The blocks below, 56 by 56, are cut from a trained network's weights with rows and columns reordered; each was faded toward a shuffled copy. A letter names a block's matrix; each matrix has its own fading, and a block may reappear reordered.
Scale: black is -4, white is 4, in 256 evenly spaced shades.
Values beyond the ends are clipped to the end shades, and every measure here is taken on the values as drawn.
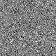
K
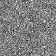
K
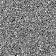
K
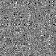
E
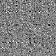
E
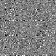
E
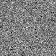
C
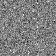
K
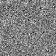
C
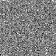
C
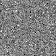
K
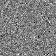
K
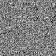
C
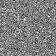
K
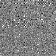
E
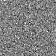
K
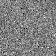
K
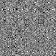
E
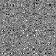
E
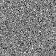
K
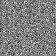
C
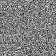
C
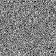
C
